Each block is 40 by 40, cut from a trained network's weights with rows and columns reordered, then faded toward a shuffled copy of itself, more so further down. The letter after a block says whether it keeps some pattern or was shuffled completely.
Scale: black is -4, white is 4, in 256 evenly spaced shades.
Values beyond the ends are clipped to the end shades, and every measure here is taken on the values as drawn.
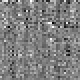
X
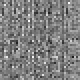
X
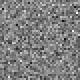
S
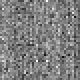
X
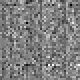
X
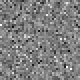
S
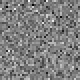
S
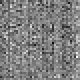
X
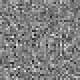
X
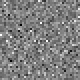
S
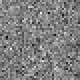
S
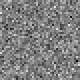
S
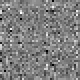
X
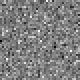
S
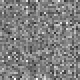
X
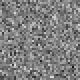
S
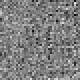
X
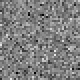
S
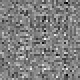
X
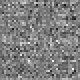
X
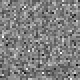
S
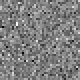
S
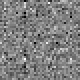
X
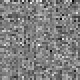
X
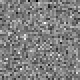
S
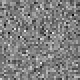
S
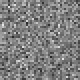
X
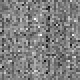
X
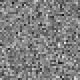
S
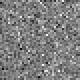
S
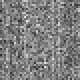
X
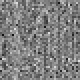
X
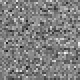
X
